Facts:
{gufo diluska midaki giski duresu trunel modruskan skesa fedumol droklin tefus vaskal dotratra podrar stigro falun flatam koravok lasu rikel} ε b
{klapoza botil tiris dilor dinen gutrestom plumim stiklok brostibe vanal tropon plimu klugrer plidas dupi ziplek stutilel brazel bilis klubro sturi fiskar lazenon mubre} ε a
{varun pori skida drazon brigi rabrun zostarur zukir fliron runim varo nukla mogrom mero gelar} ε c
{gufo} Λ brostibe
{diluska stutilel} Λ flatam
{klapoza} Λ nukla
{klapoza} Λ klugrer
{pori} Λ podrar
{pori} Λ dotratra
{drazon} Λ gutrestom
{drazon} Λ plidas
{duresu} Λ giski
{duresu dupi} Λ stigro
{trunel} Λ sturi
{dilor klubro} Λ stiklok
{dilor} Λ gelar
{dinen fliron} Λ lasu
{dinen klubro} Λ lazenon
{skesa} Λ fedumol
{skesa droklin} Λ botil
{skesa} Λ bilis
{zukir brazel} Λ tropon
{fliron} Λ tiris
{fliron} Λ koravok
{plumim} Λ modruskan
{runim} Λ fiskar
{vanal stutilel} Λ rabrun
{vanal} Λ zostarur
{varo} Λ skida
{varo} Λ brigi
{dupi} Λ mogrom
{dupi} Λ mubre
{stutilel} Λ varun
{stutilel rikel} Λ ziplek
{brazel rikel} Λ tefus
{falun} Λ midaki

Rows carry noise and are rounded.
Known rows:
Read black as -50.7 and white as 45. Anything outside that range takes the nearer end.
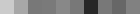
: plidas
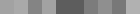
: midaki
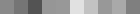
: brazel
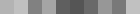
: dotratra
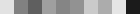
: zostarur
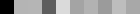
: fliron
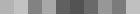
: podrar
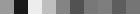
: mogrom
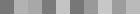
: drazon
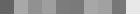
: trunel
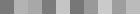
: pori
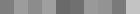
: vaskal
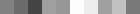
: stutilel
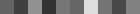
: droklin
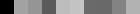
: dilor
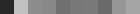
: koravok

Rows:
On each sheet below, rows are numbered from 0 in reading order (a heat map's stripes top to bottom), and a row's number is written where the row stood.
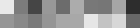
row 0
tropon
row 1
zukir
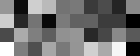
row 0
mubre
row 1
botil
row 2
stiklok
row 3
rabrun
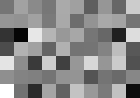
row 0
klapoza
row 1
mero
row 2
dupi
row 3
gelar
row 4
flatam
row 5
plimu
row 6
ziplek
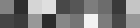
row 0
giski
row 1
skesa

